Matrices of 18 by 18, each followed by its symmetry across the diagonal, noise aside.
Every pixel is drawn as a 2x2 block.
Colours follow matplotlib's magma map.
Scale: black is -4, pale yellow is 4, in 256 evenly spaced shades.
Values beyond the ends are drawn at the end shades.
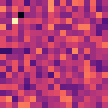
antisymmetric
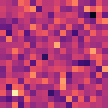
antisymmetric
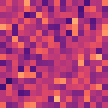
symmetric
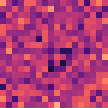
symmetric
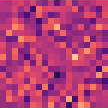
antisymmetric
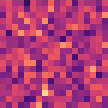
neither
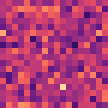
neither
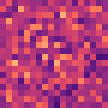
symmetric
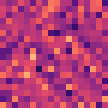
antisymmetric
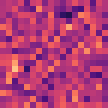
antisymmetric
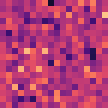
neither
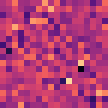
antisymmetric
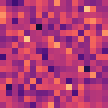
antisymmetric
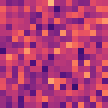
antisymmetric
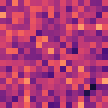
symmetric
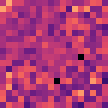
symmetric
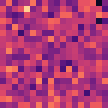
neither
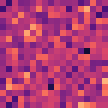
symmetric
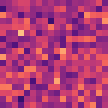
neither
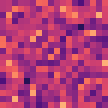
symmetric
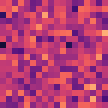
neither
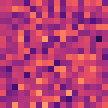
neither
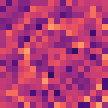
symmetric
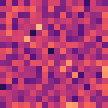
symmetric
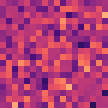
symmetric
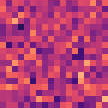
neither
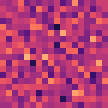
antisymmetric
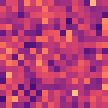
neither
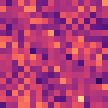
antisymmetric
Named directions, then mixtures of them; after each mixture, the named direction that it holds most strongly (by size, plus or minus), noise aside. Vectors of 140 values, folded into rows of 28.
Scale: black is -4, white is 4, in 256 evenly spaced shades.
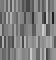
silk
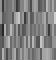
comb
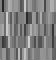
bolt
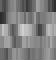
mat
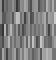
comb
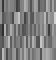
comb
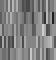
silk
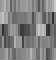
mat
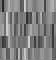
bolt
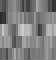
mat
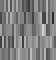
silk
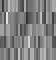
bolt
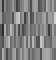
comb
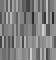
silk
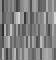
comb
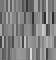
silk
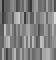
comb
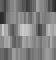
mat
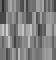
mat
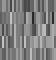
silk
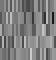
silk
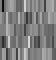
bolt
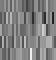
silk
